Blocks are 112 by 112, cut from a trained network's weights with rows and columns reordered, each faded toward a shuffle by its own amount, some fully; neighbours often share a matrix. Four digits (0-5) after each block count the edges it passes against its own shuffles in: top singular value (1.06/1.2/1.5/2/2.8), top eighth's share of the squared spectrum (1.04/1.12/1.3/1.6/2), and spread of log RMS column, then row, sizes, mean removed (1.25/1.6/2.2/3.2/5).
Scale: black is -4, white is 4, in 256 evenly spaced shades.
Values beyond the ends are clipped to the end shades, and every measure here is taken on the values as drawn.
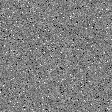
0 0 0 0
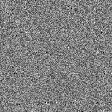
3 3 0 2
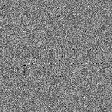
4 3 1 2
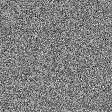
0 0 0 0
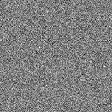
4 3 0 2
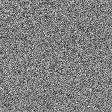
1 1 0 0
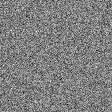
1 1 0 0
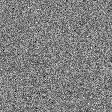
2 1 0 0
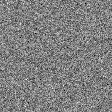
3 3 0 1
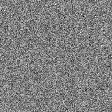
3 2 0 1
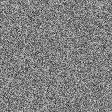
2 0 0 0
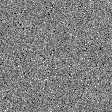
2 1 0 0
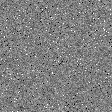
0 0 0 0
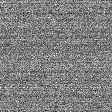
3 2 0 1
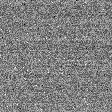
2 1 0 0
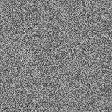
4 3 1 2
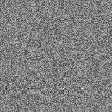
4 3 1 2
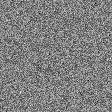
0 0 0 0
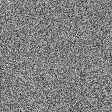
1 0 0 0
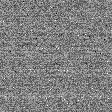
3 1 0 0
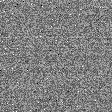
1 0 0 0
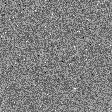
0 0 0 0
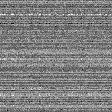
5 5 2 3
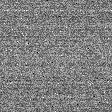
3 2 0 1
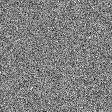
1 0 0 0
